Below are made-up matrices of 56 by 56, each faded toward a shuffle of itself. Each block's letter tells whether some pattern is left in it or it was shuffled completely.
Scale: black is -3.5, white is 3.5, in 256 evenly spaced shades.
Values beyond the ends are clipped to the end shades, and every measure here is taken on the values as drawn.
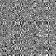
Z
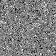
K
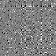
Z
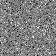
K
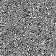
K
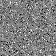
K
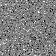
K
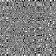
Z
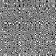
Z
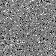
K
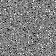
K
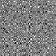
Z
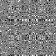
Z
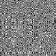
Z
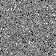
K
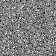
K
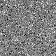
K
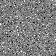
K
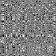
Z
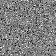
K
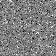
K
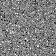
K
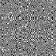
Z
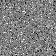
K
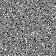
K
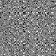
Z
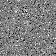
K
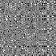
Z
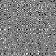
Z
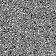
K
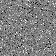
K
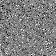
K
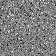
K
